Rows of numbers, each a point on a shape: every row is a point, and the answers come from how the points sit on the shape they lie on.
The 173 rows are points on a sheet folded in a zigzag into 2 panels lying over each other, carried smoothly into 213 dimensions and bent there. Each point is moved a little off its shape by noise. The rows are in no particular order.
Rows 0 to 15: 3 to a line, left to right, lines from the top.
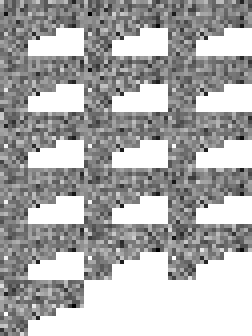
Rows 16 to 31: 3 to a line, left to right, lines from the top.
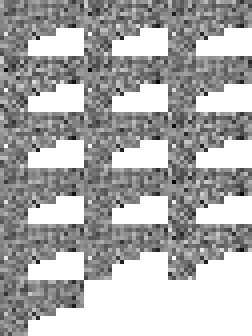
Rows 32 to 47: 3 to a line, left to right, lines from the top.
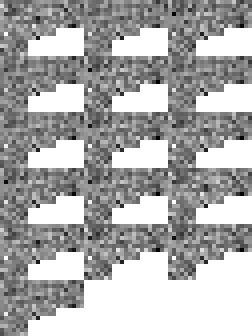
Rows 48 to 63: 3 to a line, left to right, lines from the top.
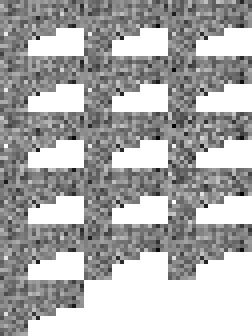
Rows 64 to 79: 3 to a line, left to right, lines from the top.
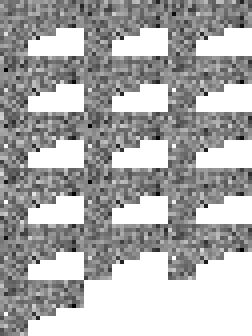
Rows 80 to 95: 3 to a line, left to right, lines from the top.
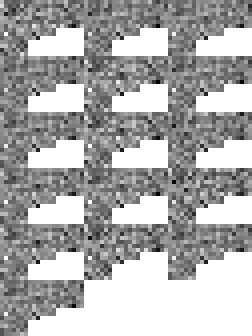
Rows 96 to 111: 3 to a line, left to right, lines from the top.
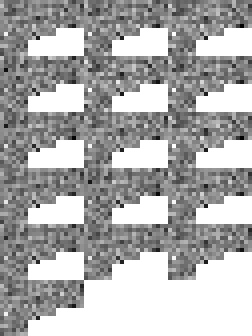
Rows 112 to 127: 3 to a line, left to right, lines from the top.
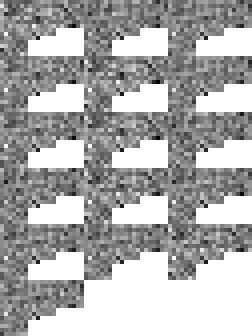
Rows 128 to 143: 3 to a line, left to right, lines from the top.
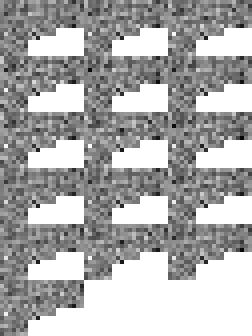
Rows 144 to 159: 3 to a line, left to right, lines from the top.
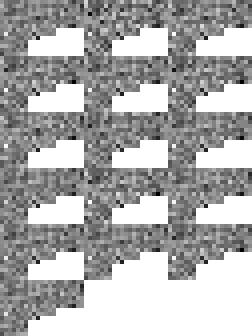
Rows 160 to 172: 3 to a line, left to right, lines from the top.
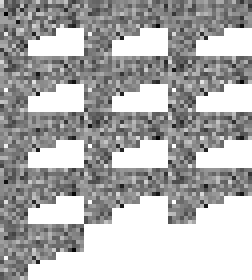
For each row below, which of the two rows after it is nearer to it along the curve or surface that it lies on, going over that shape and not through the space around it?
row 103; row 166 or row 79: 79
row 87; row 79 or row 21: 79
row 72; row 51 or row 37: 51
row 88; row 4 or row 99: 99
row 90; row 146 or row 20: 20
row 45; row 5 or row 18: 18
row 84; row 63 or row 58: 63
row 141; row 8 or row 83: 83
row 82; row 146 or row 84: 84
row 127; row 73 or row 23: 23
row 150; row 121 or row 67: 67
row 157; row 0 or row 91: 0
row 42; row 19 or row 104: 19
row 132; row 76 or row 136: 76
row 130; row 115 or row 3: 3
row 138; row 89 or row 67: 89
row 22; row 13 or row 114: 114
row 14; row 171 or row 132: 171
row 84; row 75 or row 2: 75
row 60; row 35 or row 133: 35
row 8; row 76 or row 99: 76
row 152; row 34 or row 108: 34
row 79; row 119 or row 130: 119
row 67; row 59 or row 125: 59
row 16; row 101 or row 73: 101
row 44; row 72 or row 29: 29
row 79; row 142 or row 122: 142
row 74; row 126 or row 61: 61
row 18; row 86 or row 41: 86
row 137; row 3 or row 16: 16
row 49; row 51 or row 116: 51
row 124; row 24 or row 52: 52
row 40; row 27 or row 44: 27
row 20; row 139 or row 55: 55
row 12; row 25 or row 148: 25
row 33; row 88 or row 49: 88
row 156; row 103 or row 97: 97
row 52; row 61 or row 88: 88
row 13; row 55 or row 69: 69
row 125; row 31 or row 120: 120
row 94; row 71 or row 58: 58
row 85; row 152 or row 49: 152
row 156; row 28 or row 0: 28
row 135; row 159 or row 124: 124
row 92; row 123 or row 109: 109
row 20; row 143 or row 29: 143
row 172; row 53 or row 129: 53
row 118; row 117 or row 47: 117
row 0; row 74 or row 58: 58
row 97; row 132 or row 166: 166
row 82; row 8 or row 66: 8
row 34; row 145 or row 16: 145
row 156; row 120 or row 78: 120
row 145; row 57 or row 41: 41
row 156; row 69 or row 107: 107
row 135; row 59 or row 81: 59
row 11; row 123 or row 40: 123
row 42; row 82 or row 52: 82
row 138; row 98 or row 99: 99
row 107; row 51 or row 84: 84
